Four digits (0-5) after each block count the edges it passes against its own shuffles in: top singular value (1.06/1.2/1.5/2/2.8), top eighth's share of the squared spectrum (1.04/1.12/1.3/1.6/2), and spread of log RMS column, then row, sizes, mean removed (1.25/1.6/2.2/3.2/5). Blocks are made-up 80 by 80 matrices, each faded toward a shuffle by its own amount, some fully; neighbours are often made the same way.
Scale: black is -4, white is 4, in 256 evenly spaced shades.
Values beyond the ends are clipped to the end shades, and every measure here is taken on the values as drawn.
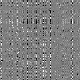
5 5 3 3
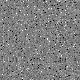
3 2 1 0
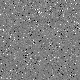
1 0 0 0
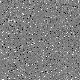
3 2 1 0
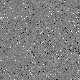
2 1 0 0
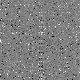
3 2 1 0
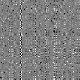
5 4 3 2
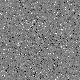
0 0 0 0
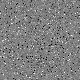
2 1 0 0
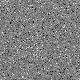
0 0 0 0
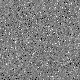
0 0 0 0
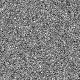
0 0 0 0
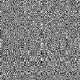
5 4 3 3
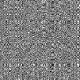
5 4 3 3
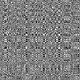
5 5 3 3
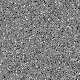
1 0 0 0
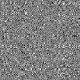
4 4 2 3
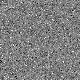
0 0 0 0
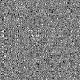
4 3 1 1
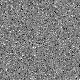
2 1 0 0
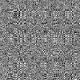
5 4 3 3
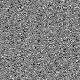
3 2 1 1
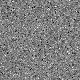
1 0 0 0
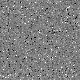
1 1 1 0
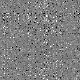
2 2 2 2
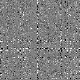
2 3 3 2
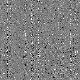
2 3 3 2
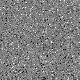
3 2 0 0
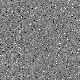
3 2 0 1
